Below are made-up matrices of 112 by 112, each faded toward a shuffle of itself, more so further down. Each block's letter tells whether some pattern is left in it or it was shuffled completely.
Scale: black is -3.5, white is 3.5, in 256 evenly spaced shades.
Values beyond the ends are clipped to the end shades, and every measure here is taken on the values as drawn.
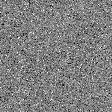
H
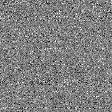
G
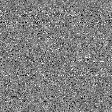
G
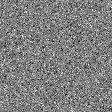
H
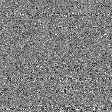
G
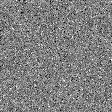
H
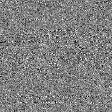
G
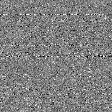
G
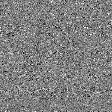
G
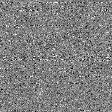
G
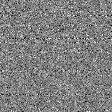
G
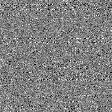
G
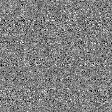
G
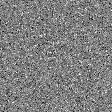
H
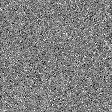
H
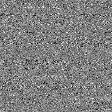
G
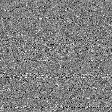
G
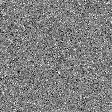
H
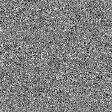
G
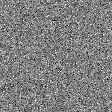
H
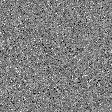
H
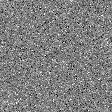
H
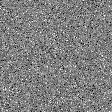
H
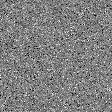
H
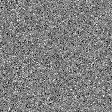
H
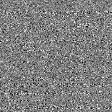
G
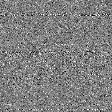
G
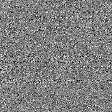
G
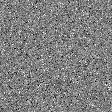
H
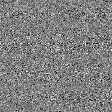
G
